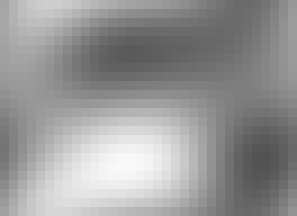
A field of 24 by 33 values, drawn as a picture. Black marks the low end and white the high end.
The halves do not mirror each other. No regular stripes run through it. The ninth with the highest average is the bottom middle. On average the colour sits 60% of the way up the scale.
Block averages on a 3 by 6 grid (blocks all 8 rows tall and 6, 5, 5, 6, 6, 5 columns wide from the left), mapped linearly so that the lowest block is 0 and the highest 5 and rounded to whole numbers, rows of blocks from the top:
321001 / 223211 / 355410
